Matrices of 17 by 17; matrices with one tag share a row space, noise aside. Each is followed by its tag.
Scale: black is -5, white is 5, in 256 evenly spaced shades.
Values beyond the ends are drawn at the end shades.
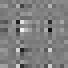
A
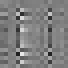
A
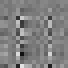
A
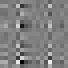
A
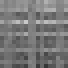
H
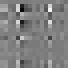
A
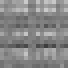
H
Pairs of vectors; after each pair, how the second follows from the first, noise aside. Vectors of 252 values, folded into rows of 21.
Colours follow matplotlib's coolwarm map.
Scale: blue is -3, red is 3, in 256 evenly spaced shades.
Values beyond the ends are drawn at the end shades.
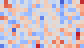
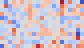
sign-scrambled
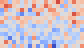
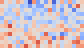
reversed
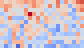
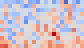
reversed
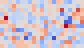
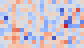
sign-scrambled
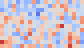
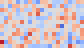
sign-scrambled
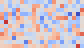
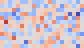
sign-scrambled
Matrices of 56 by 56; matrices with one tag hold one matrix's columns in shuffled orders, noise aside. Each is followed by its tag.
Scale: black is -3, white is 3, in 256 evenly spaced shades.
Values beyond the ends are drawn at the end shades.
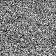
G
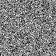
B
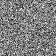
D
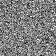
B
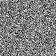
B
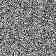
B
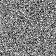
B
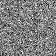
D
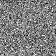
G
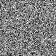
D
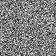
D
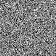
D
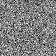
G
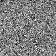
G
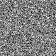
B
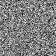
D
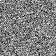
B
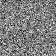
G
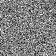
B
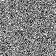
B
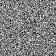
D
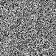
D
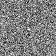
B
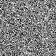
D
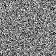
D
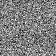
G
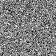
B
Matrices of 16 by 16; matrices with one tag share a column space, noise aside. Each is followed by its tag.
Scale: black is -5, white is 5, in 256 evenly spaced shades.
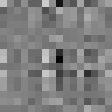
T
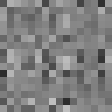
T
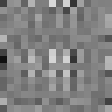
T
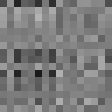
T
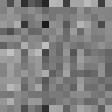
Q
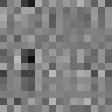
T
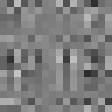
T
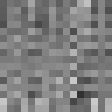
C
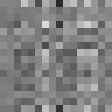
Q
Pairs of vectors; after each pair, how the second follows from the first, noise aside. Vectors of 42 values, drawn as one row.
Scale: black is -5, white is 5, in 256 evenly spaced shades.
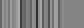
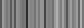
shuffled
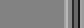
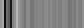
reversed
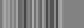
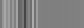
partly zeroed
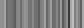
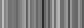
shuffled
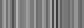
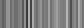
reversed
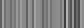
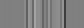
partly zeroed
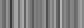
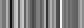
scaled up
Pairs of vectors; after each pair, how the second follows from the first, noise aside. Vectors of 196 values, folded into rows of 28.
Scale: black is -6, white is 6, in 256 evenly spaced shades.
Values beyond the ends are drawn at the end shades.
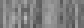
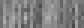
copied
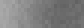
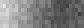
scaled up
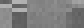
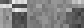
scaled up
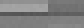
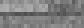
copied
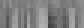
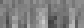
copied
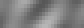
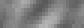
copied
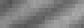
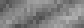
copied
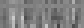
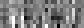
scaled up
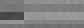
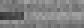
copied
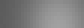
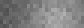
copied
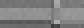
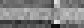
scaled up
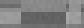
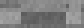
copied
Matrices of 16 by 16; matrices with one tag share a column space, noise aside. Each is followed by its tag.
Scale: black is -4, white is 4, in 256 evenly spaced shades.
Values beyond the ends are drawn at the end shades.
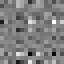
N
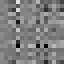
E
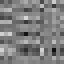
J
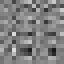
J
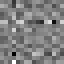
N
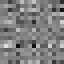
E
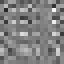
J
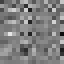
J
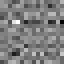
N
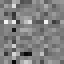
N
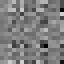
E
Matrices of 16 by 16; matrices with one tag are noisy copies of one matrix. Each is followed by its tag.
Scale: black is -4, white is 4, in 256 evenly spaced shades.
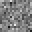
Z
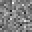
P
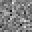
P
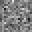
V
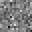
Z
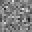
V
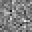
P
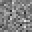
P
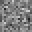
V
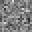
V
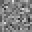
V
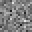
P
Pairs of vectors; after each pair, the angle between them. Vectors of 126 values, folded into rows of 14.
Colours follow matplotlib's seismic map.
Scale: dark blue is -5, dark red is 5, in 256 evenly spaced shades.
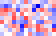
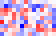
nearly parallel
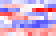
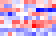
nearly opposite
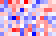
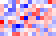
orthogonal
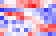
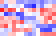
nearly opposite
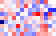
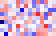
nearly parallel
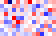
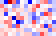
nearly opposite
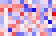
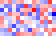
nearly opposite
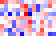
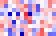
nearly parallel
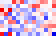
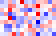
partly aligned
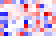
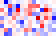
orthogonal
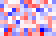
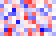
nearly parallel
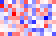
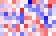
orthogonal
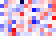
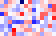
nearly parallel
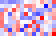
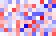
nearly parallel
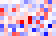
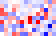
nearly parallel
